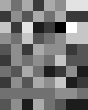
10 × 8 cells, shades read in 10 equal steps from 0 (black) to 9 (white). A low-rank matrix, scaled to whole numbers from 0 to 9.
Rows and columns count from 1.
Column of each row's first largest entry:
7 4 7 3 4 6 3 6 6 4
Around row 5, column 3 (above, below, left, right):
7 4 5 6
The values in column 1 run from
2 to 7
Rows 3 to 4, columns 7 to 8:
9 7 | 7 7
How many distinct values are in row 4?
4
